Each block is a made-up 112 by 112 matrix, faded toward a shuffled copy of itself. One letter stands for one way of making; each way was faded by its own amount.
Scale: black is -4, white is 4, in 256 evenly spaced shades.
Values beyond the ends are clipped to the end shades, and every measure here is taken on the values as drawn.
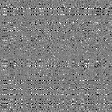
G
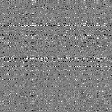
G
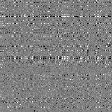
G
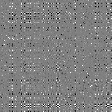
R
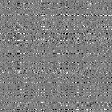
G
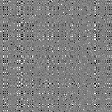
R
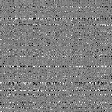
G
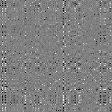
R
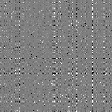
R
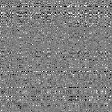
G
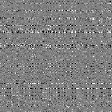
G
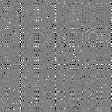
R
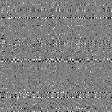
G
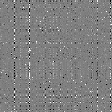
R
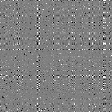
R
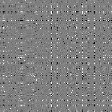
R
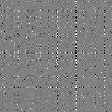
R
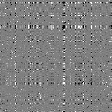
R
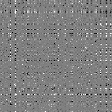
R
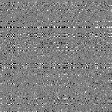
G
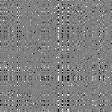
R
